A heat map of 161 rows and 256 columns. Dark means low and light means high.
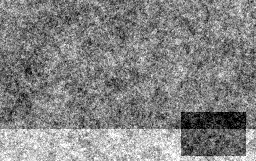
Odd patch: lower, in the bottom right. Ninth with the lowest average: bottom right. Grain: blotchy. Mirror symmetry: none. Seam: horizontal, 80% of the way down, the bottom part higher. Stripes: none.
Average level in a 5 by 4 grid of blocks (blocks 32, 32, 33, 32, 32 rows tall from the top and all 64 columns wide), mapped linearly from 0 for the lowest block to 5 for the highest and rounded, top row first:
2122
2222
1222
2210
5542
